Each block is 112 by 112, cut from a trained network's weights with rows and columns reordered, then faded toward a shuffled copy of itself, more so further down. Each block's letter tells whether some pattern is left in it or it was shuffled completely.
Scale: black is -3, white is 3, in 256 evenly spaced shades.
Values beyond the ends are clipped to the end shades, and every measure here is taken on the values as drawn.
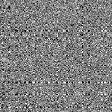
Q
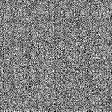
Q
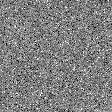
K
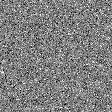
K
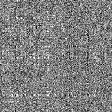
Q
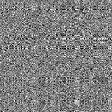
Q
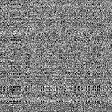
Q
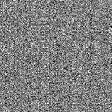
Q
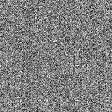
Q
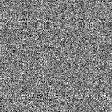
Q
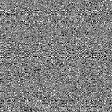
Q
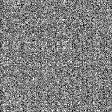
Q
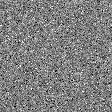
K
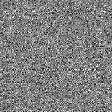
Q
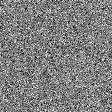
K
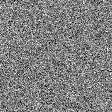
K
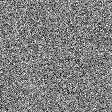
K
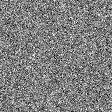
K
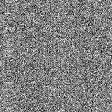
Q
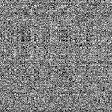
Q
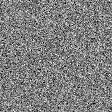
K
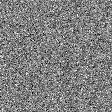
K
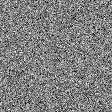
K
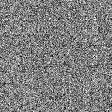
Q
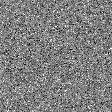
K
